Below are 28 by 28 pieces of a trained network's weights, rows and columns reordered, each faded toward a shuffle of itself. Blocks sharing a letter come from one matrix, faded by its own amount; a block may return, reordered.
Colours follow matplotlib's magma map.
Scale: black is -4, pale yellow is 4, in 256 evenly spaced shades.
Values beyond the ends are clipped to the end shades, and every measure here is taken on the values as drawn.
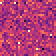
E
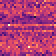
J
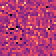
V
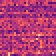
J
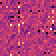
V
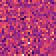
V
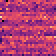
J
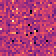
V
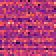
J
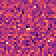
V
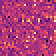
V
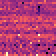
J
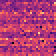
J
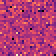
E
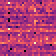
J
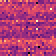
J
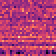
J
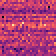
J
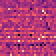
J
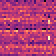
J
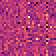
V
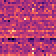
J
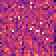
E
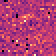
E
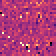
V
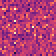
V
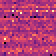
J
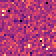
E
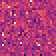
E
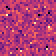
E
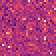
E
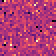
E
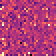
V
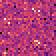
E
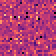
V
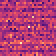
J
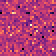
E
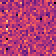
V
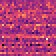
J
